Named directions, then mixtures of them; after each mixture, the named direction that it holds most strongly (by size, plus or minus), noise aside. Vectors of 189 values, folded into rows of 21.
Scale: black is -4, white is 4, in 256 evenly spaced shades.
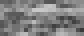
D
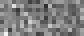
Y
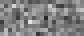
Y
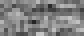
D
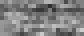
D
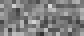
Y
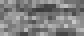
D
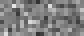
Y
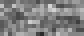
D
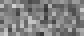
Y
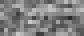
D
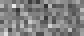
Y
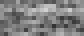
D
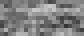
D
